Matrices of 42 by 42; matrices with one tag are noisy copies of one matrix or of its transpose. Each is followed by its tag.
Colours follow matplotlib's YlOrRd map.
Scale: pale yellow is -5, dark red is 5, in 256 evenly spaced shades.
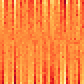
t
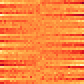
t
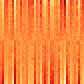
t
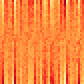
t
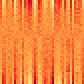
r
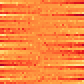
t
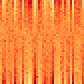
r
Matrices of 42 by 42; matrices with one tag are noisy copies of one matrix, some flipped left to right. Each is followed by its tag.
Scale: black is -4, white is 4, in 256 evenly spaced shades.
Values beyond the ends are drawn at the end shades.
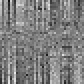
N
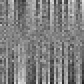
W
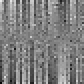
W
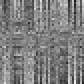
N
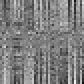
N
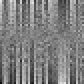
W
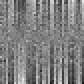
W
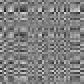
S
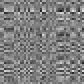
S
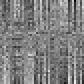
N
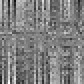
N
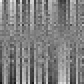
W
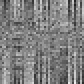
N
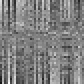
N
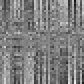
N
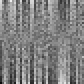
W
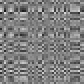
S
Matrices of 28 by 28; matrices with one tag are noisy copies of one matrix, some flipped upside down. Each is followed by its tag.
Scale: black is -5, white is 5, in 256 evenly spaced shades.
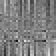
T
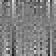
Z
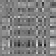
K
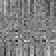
T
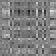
K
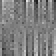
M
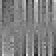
M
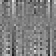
Z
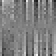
M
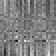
T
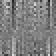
Z
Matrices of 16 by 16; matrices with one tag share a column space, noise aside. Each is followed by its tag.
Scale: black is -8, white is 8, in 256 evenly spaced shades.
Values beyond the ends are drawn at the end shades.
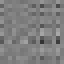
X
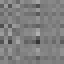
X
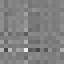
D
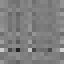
D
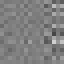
X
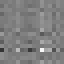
D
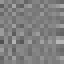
X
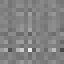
D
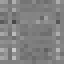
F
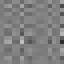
X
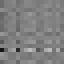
D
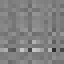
D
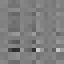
D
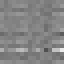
D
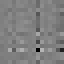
D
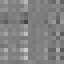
F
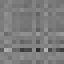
D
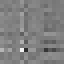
D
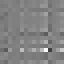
D
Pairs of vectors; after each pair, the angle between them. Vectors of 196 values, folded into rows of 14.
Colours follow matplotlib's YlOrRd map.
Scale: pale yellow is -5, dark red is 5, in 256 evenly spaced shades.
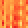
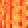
nearly opposite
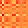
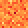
orthogonal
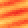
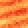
nearly parallel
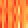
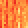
nearly parallel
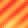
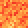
partly aligned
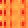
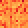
partly aligned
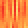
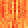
nearly parallel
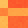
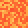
orthogonal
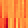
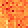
partly opposed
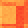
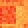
nearly opposite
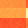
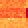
nearly opposite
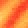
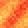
nearly parallel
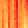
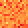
orthogonal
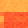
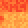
nearly opposite
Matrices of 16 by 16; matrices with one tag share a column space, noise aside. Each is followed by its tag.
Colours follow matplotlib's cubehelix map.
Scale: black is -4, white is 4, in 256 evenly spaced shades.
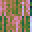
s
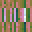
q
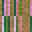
s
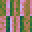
s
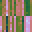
s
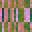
q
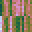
s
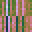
s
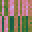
s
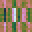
q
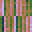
s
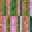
s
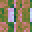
q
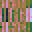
q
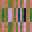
q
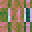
q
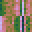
s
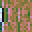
q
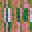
q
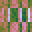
q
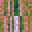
s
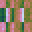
q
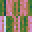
s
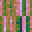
s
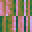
s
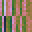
s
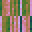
s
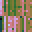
s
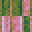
s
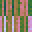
s
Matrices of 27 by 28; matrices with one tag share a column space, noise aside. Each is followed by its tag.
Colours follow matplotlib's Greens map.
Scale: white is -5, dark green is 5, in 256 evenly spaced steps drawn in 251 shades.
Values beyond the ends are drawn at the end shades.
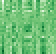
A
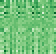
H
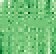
H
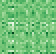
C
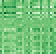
H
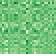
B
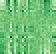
A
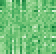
A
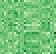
C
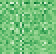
B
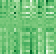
H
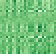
A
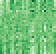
A
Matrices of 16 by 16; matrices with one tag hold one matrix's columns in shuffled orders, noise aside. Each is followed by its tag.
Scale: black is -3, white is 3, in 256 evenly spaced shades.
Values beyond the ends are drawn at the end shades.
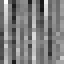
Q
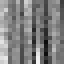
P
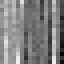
P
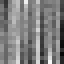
P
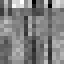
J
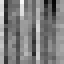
Q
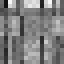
J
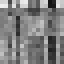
J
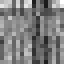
J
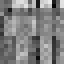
J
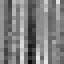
P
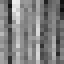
Q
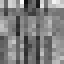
J
